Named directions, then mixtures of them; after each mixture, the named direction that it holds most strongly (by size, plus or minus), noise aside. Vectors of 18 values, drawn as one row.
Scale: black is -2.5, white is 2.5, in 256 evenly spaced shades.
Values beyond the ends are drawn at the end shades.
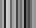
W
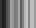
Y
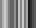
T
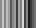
T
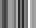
T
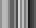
T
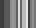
Y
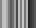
T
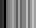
Y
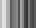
Y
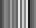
T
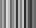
W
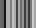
W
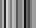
W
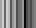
W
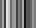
W
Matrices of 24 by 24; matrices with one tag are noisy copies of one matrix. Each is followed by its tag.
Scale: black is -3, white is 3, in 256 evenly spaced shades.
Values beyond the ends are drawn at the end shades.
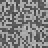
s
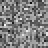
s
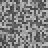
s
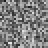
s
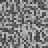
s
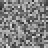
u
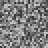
u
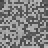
u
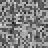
s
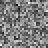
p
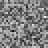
u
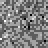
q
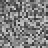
p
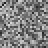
q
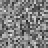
q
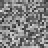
u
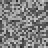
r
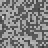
q
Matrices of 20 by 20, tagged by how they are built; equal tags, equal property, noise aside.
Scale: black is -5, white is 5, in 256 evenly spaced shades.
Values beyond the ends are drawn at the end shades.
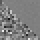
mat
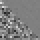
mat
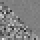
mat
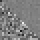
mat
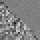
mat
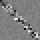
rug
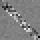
rug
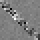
rug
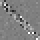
rug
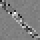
rug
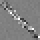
rug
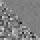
mat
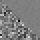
mat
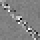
rug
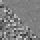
mat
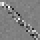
rug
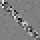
rug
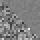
mat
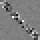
rug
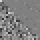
mat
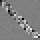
rug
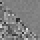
mat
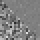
mat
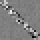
rug
